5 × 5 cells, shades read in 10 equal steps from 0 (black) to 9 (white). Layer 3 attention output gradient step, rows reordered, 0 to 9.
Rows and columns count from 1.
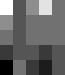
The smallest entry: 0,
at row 5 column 1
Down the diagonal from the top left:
9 3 4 2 3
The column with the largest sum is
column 1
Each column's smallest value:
0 3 2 1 3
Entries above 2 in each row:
5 5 5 3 2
